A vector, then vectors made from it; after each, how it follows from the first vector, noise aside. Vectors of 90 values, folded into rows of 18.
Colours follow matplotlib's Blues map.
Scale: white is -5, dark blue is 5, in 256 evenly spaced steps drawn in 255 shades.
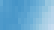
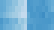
wrapped around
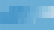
partly zeroed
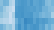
wrapped around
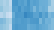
wrapped around
